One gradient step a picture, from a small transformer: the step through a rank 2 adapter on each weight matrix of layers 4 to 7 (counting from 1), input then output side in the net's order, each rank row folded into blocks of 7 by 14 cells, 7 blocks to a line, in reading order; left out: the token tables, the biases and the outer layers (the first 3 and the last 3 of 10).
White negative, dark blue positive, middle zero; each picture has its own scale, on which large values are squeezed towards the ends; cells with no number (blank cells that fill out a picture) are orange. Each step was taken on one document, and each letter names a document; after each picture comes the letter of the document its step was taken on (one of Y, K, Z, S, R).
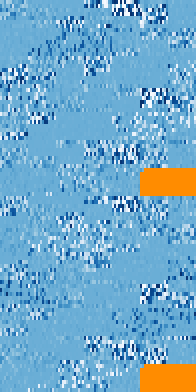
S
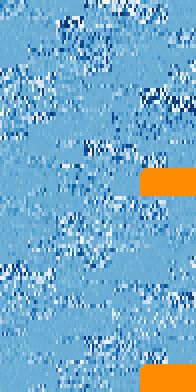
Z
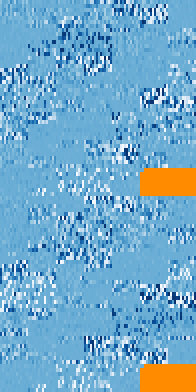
Z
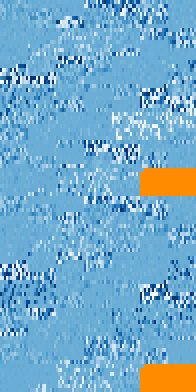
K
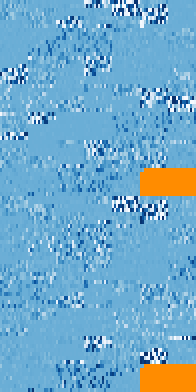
S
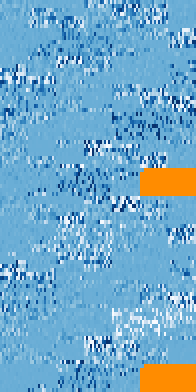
K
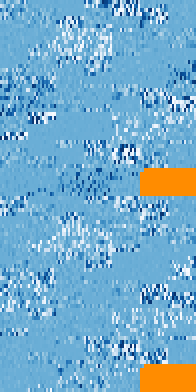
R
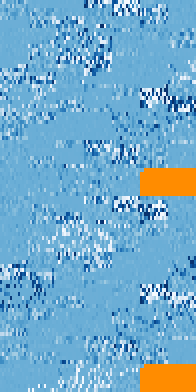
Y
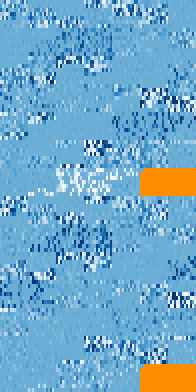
S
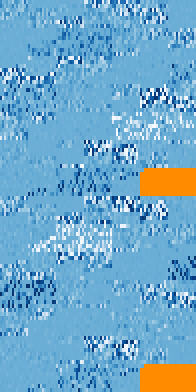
Z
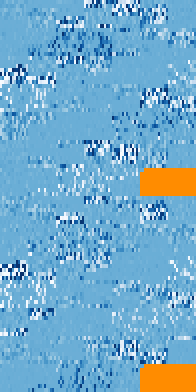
Y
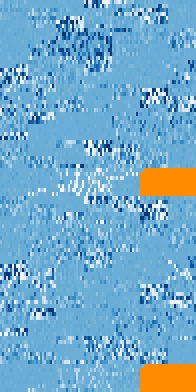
Y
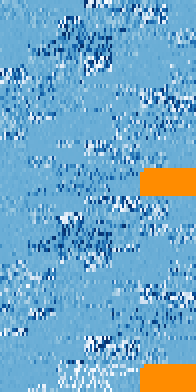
K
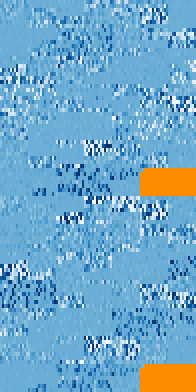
Z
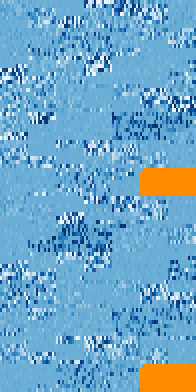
K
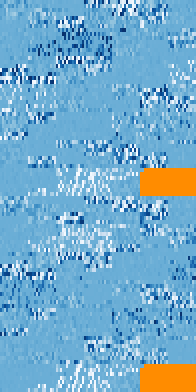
K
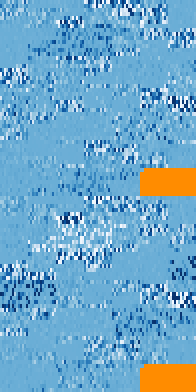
Z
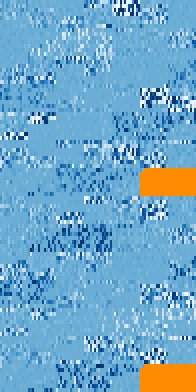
S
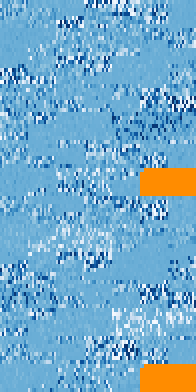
K
